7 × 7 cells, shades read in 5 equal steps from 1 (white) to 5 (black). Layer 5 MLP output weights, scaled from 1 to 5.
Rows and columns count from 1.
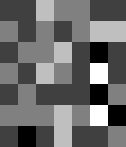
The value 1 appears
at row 4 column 6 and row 6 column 6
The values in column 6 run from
1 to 5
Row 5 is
4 3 4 4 4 5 3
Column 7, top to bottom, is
4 2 4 4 3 5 3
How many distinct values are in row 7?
4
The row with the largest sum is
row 5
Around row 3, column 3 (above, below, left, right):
3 2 3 2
